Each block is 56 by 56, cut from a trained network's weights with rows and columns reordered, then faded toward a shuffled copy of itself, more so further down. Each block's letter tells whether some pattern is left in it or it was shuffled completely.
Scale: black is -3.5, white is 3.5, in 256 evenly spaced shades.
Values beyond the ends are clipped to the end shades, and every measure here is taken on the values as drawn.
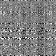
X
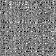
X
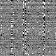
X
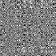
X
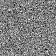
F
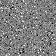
F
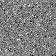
F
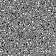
F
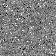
F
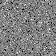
F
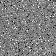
F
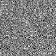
X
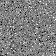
F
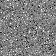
F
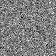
F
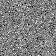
F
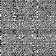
X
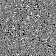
F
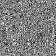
X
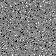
F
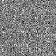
X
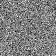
F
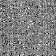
X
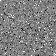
F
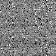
X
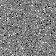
F
